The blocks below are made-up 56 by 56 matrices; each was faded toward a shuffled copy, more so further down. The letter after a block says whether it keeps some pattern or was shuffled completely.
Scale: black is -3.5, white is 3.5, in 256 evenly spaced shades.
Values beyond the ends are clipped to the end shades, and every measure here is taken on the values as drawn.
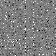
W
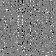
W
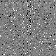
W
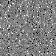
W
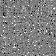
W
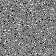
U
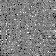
W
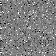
W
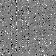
W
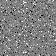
U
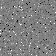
U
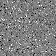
U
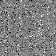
W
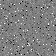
U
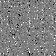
W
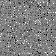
W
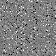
W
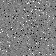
U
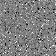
W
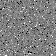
U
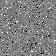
U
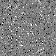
W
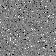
U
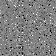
W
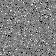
U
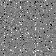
W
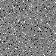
W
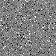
W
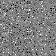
W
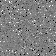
U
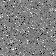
U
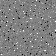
U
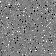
U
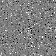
W
